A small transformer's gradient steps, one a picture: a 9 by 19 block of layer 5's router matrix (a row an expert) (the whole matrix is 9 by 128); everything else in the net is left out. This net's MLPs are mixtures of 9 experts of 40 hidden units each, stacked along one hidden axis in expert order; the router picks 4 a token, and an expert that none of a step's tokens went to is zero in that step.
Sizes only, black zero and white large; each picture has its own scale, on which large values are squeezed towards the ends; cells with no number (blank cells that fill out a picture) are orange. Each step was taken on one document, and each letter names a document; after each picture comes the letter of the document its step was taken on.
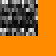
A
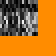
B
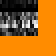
B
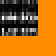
A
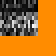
B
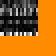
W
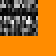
A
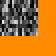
A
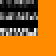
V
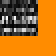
A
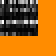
W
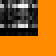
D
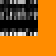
V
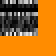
V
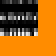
V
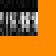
B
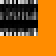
V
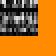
A
